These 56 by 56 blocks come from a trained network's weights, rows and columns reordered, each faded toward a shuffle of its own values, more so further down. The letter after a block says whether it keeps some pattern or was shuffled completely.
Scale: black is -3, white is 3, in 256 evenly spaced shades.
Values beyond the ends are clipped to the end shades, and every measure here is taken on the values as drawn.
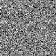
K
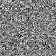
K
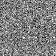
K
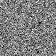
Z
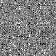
K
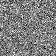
Z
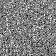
Z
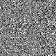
K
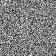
Z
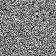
K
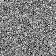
Z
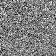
Z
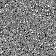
Z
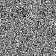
K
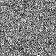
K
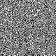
K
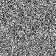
K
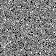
Z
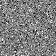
Z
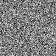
Z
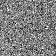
Z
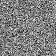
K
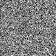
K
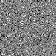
K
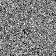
Z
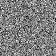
Z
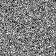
Z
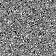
Z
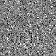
K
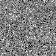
K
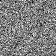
Z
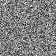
Z
